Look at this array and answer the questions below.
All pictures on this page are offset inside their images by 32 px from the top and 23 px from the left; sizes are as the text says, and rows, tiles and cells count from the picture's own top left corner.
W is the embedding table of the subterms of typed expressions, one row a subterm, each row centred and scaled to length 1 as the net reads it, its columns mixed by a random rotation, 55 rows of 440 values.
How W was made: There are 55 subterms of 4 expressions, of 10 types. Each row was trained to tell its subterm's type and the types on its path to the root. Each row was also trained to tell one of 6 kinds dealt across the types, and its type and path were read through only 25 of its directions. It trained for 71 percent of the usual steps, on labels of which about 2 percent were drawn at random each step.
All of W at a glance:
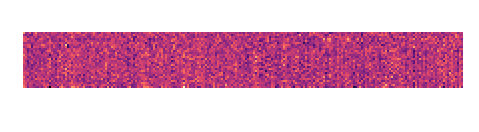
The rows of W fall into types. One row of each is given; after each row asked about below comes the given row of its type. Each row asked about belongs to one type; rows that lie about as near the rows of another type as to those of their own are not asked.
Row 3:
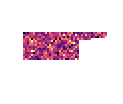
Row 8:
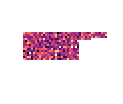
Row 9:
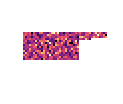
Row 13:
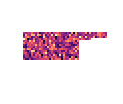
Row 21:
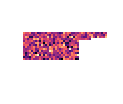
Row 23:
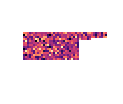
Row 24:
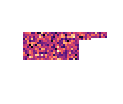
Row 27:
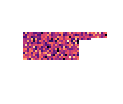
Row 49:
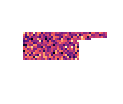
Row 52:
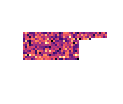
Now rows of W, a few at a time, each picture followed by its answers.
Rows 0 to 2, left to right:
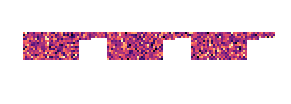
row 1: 52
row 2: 21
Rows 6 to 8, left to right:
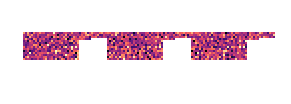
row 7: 49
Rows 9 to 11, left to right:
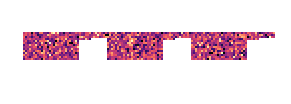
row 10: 23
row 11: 3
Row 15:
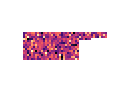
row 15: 13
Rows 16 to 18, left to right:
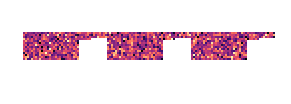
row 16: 27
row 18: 8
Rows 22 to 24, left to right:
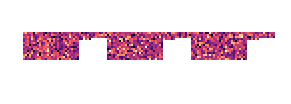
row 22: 24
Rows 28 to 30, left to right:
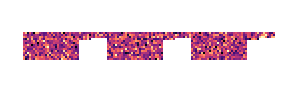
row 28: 24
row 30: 9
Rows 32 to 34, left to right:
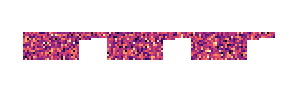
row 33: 27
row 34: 23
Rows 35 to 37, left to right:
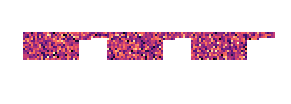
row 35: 27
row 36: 13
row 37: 24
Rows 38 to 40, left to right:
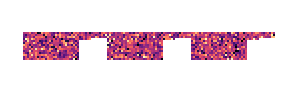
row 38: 8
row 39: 3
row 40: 9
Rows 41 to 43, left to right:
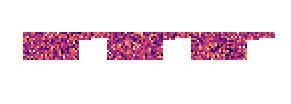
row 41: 21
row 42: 9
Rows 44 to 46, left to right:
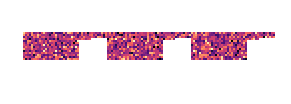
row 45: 8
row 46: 52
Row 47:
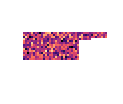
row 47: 21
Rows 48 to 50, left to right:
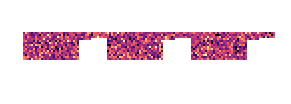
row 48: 27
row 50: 24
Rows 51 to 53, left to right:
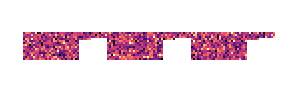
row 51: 8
